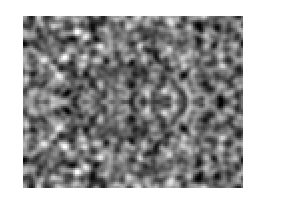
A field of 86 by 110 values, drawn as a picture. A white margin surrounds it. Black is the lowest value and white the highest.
There is no seam. There is no overall slope. The histogram is bell-shaped. No row or column stands out. The texture is blotchy. The top and bottom halves mirror each other.
